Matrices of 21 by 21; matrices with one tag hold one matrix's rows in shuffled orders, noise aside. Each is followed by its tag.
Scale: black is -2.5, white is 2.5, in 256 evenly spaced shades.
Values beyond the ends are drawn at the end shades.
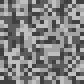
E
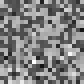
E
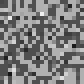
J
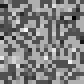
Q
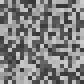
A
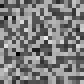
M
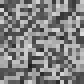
E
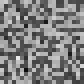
M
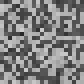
M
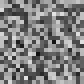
M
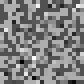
M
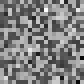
A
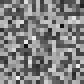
M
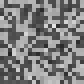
E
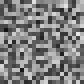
E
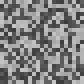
A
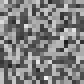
M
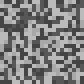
M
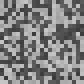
M
